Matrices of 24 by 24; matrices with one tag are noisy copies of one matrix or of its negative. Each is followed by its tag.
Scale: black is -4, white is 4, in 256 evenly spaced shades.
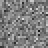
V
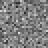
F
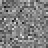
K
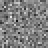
F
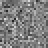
K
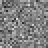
K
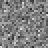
V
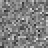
V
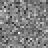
F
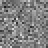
K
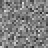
V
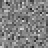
V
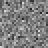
V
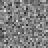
F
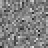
V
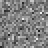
V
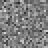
F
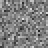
V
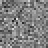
K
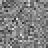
K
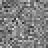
K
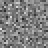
F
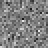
V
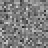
F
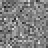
K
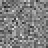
K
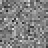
K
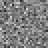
F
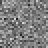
K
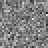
V
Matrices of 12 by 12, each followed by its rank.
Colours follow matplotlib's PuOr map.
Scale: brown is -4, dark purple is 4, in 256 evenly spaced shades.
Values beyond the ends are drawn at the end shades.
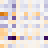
two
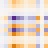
one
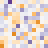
full rank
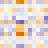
two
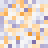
full rank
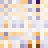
two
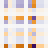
one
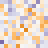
full rank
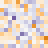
full rank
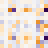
two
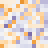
full rank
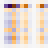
one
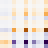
one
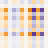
one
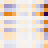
one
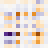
two
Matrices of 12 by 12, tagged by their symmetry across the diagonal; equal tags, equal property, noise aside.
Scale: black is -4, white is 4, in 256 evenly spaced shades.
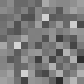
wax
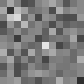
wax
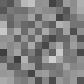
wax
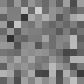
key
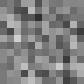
key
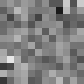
key
